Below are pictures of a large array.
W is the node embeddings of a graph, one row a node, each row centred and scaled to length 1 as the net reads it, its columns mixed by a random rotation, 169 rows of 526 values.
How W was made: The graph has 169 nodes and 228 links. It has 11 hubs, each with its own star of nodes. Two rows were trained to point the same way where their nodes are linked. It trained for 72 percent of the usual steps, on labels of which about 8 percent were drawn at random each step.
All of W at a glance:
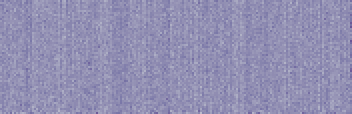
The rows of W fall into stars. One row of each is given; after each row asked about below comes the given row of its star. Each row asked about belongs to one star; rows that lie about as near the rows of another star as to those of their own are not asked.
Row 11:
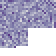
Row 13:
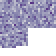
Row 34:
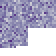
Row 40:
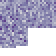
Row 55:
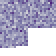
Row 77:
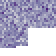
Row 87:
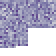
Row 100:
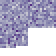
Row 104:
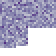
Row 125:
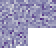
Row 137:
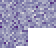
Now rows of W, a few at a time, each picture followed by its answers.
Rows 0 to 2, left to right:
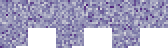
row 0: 13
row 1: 100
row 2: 13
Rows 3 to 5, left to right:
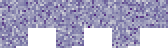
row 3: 13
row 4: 13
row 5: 104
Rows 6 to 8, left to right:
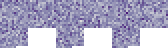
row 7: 11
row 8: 87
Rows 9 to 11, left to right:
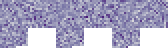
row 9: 13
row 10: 104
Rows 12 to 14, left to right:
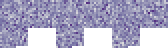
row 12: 87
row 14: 125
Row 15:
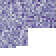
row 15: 55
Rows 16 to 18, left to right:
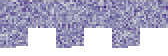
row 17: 125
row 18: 34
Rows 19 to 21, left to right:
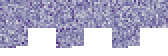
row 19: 137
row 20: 87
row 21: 77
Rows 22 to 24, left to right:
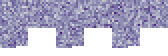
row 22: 77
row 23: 11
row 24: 13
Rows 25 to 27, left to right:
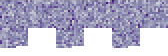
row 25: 137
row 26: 87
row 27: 125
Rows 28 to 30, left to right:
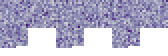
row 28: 125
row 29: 11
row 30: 137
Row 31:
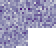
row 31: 77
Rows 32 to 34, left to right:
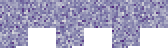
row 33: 40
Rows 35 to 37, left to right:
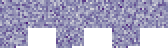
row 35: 104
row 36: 77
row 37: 13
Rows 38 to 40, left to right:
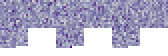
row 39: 77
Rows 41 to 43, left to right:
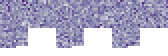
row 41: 13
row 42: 125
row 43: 13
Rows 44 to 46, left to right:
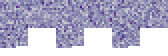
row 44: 87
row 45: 100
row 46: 11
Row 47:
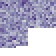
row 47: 13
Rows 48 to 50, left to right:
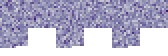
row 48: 13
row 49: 87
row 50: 34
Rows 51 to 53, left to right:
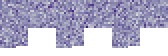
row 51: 137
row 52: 87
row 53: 104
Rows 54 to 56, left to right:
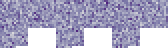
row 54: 34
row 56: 104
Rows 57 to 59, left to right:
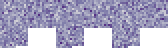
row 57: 77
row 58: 13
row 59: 55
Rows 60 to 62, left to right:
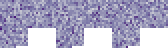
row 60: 40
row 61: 77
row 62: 104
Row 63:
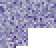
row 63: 77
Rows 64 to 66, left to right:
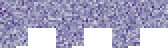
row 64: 104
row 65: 125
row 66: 13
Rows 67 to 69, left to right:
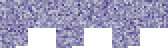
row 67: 87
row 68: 13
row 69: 11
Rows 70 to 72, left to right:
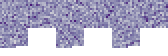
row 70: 100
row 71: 11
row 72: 100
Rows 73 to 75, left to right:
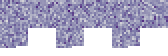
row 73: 137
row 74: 87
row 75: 104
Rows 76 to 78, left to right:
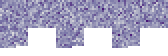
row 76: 34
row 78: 100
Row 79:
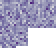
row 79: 40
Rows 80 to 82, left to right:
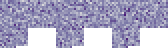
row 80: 104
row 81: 104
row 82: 11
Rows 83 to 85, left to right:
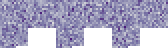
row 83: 11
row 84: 100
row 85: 40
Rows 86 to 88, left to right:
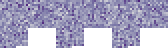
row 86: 77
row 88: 55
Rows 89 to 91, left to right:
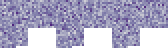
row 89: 11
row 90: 13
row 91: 87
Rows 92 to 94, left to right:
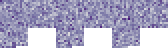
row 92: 125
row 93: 34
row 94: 87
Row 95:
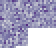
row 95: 100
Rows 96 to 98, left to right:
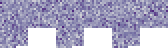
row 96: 87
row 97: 40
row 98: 125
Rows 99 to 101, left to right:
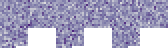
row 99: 125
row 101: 77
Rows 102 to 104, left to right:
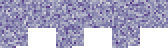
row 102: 13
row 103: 104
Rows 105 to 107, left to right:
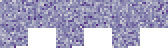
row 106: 125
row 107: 40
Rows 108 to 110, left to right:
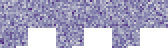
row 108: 77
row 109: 125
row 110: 100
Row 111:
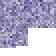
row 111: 87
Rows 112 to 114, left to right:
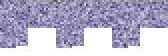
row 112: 125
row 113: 100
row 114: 34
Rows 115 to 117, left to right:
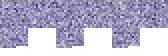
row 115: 137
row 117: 77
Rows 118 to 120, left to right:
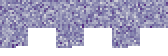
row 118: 137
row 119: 125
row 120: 77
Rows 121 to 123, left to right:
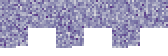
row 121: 104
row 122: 40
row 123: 100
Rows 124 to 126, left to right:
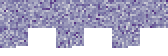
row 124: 55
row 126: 125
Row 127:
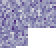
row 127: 87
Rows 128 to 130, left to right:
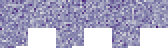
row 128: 137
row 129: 11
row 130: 34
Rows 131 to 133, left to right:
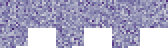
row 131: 13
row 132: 34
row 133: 137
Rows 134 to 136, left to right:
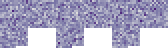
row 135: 34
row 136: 40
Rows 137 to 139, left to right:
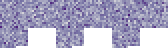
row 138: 40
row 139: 87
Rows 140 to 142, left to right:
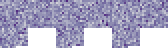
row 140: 40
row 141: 11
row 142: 55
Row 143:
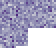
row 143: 137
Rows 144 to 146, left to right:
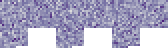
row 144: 11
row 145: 40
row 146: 137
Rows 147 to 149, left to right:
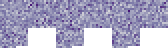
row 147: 100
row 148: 87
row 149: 137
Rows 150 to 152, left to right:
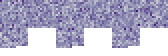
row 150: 125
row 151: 34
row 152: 13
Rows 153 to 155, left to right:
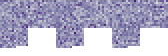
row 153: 125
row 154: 104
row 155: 125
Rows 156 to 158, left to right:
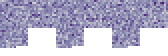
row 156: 104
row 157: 87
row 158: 87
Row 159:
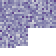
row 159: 104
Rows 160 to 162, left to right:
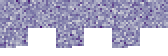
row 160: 104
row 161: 34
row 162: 34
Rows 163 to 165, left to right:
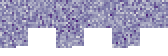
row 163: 11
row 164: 40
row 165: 77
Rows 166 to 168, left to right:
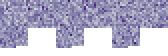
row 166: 77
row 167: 100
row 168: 137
